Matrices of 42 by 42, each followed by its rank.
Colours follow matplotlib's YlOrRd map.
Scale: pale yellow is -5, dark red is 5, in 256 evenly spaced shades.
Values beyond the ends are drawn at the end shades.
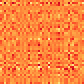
three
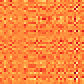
three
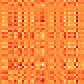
two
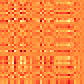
two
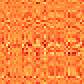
three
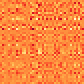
three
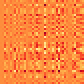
two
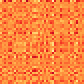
three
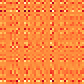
two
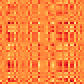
two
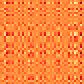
two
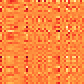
three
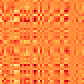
two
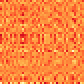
three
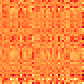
three
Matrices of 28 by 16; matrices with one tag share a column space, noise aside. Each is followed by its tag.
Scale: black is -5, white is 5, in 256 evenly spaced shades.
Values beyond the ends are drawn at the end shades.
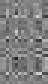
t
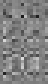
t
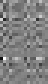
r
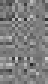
r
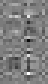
t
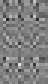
r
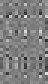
t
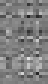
t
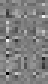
t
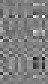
t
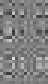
t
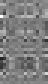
t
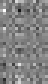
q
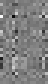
t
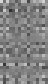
q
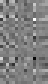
r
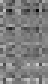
q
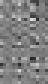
r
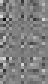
r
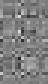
t
